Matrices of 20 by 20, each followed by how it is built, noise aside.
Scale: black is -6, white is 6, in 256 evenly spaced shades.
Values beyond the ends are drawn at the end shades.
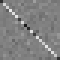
diagonal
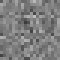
low rank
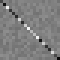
diagonal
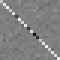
diagonal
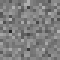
low rank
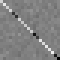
diagonal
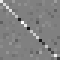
diagonal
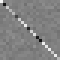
diagonal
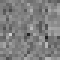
low rank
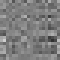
low rank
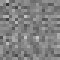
low rank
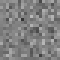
low rank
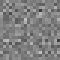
low rank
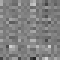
low rank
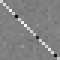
diagonal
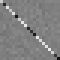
diagonal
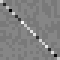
diagonal
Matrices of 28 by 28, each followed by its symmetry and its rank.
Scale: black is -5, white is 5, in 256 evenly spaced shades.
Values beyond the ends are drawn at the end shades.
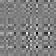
neither, rank two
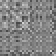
symmetric, rank three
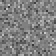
antisymmetric, full rank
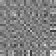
symmetric, rank three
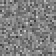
antisymmetric, full rank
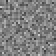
antisymmetric, full rank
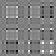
symmetric, rank one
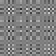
symmetric, rank one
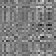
neither, rank three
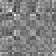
symmetric, rank three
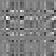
neither, rank two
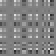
symmetric, rank one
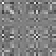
symmetric, rank three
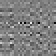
neither, rank three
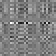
neither, rank two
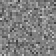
antisymmetric, full rank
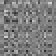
neither, rank three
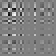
symmetric, rank one
